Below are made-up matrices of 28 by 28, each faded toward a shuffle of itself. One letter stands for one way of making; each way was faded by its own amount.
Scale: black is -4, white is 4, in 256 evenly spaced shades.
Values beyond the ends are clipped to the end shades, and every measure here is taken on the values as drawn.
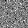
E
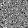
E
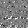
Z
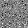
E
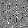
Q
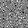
E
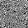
E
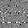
Z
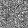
E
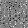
Q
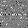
Z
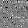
Z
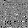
Z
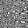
Q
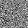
E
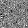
E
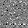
Z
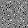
Q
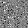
Q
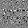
Z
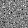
E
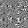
Z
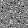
Q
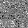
Q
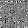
Z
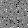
Q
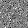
E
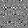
Z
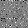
Z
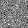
Q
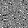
Q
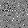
Z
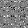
Z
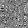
E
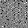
Q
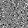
E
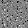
Q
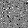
Q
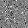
Q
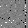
Q
